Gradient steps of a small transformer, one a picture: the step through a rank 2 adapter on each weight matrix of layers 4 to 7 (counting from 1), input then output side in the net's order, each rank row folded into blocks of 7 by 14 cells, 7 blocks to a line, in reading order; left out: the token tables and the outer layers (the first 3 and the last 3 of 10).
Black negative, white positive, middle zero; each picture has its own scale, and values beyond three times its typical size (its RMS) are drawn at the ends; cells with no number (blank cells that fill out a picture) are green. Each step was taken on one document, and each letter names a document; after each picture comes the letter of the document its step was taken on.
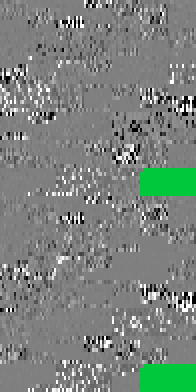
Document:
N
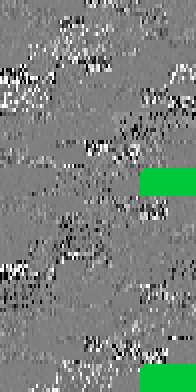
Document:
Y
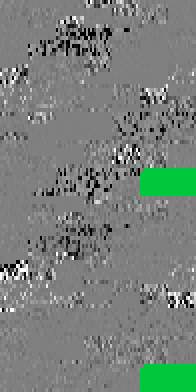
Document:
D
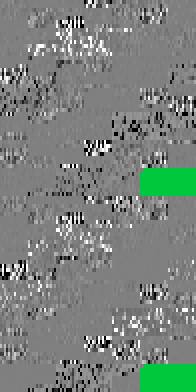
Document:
N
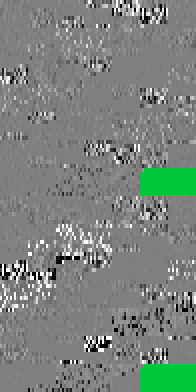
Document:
N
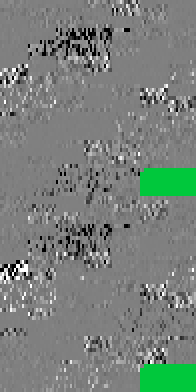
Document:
D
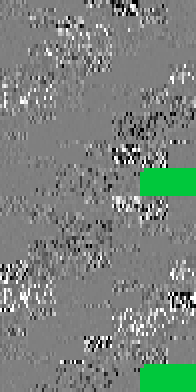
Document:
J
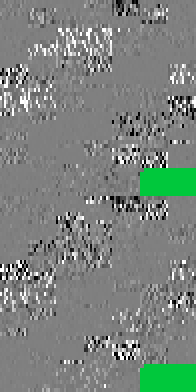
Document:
J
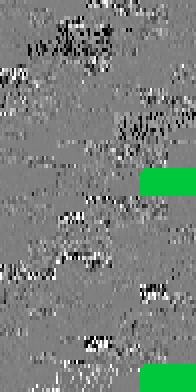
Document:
Y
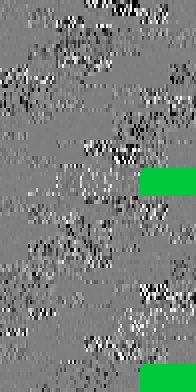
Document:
J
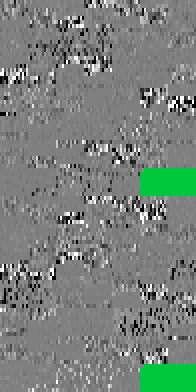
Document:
Y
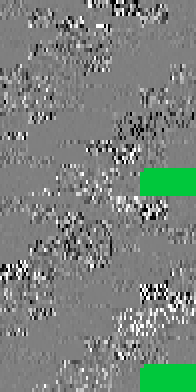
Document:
J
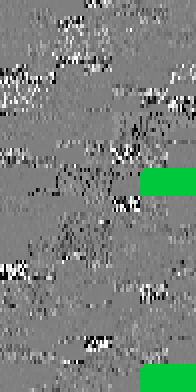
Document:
Y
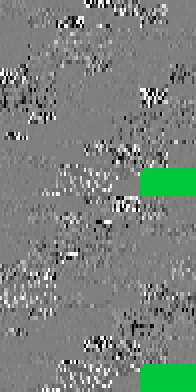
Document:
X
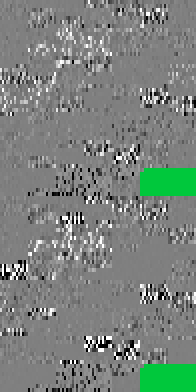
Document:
N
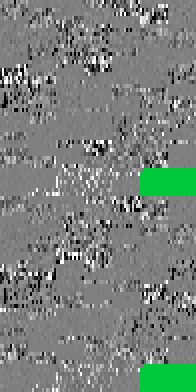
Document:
Y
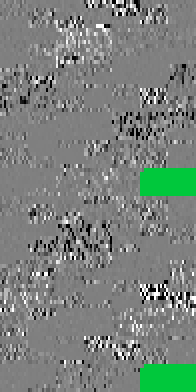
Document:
J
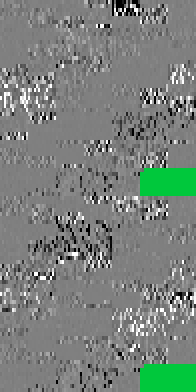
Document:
J
